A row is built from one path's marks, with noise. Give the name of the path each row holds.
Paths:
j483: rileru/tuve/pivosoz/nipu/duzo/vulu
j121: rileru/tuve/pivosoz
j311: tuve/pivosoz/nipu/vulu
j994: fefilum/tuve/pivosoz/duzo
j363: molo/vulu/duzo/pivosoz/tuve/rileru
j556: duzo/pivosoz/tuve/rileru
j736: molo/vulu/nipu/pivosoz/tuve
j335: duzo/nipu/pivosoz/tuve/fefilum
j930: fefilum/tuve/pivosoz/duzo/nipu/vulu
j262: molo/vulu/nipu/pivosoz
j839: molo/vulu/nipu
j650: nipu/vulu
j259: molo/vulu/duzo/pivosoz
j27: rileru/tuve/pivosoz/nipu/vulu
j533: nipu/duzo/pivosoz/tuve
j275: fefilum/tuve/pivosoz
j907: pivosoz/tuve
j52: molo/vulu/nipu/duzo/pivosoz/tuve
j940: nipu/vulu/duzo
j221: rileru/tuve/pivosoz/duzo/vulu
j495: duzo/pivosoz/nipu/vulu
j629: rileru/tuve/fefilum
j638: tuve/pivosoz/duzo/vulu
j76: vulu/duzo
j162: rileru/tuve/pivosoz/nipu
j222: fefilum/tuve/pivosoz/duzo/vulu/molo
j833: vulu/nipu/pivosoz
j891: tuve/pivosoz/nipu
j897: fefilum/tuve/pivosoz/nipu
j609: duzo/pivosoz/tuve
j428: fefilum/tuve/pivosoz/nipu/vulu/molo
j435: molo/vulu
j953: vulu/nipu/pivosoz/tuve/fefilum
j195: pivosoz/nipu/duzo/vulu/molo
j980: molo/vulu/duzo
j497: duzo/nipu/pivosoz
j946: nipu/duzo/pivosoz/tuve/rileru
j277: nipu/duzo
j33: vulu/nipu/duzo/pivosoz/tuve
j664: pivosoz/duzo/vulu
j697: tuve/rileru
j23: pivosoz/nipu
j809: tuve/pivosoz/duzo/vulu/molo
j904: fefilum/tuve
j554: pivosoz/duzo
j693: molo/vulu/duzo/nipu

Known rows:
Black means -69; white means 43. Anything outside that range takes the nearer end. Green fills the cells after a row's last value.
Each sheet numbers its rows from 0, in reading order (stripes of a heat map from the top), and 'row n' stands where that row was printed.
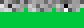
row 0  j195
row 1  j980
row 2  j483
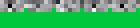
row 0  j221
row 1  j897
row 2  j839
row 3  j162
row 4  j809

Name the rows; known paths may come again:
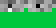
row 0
j162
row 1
j809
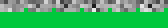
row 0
j277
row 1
j897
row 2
j994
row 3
j27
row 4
j435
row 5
j195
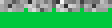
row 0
j554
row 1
j839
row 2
j262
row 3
j891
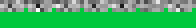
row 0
j311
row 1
j483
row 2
j953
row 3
j638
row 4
j222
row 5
j904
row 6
j495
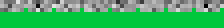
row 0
j275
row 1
j221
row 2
j833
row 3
j980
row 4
j335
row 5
j650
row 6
j23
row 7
j363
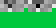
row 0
j533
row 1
j556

